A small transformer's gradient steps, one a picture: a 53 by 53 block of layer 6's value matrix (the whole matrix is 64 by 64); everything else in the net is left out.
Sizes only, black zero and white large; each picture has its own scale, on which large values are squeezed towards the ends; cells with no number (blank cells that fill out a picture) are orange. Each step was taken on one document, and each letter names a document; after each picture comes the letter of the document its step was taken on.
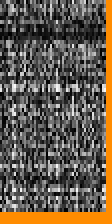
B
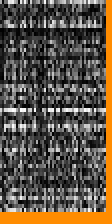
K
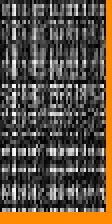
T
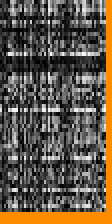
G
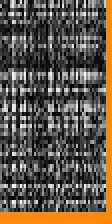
B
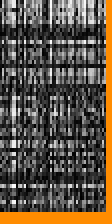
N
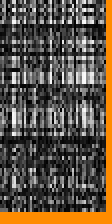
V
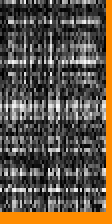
B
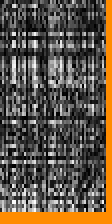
T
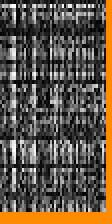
V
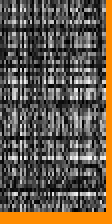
G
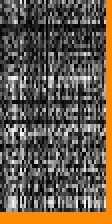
K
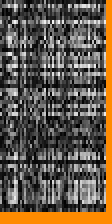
G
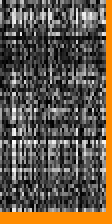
B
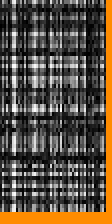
T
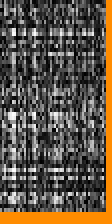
V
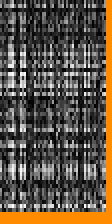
K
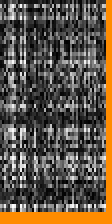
K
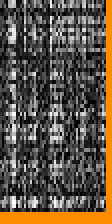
V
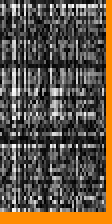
N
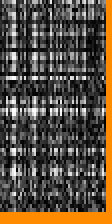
V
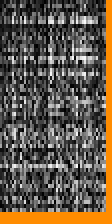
B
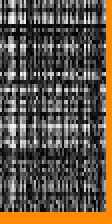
K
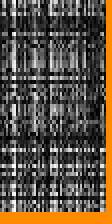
T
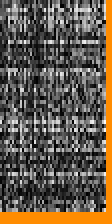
G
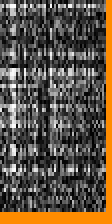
N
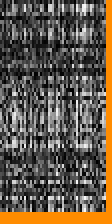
B
